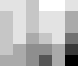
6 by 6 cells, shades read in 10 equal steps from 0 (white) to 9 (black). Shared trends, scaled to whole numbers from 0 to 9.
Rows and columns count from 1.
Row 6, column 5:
3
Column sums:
12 10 17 14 9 28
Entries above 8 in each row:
0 0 0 0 0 1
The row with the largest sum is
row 6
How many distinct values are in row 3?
3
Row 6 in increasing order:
3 3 3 4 6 9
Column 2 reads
1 1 1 1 3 3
